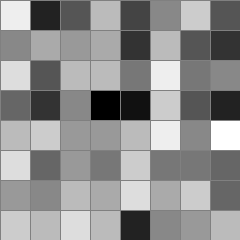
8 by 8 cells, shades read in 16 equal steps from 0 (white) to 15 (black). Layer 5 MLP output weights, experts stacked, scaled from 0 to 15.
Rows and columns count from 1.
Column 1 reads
1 7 2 9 4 2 6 3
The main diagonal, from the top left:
1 5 4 15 4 8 3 4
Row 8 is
3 4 2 4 13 7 6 4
